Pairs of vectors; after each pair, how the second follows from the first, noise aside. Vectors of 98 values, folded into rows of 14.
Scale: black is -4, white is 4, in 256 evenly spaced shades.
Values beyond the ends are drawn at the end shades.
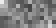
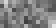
reversed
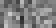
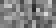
reversed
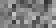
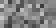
reversed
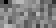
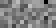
shuffled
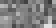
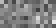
shuffled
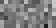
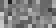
reversed
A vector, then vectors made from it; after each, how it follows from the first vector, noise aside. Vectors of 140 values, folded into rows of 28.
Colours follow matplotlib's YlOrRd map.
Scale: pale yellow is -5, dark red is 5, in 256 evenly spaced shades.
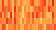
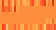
partly zeroed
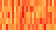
negated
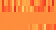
partly zeroed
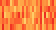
reversed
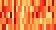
scaled up
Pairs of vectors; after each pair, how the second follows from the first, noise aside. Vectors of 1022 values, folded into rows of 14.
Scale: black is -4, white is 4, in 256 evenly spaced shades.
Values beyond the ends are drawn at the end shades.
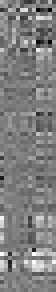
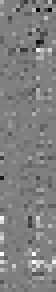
partly zeroed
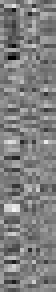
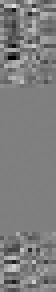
partly zeroed
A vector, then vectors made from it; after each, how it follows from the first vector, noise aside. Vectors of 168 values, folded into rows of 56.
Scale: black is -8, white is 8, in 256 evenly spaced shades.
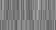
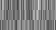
scaled up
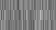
wrapped around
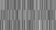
wrapped around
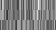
scaled up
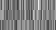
scaled up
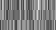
scaled up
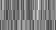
scaled up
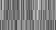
scaled up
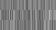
wrapped around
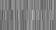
wrapped around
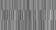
wrapped around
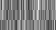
scaled up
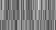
scaled up
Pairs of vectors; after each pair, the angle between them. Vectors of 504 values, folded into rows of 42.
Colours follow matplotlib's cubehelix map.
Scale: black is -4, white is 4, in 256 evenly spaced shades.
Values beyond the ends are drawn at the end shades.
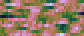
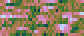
nearly opposite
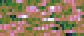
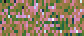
partly aligned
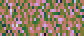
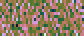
nearly opposite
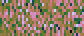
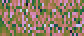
nearly parallel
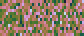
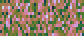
orthogonal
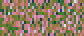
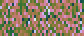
orthogonal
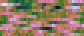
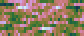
nearly opposite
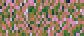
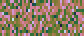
partly opposed
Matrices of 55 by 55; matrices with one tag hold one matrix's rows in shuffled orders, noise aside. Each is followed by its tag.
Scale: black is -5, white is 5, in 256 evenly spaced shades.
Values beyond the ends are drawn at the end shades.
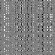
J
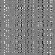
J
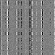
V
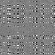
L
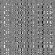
J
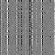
V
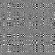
L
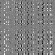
J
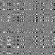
L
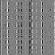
V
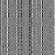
V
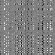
J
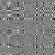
L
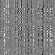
J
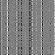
V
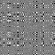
L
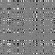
L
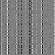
V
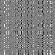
J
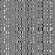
J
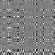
L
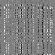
J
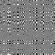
L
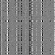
V
